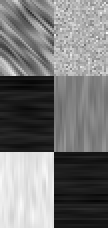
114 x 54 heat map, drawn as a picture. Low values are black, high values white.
It is made of 3 by 2 panels. Panel 1,1: middling, slanting down to the right, strong in contrast. Panel 1,2: high, fine-grained. Panel 2,1: very low, streaked across, faint in contrast. Panel 2,2: middling, streaked downward, faint in contrast. Panel 3,1: very high, streaked downward, faint in contrast. Panel 3,2: very low, streaked across, faint in contrast.
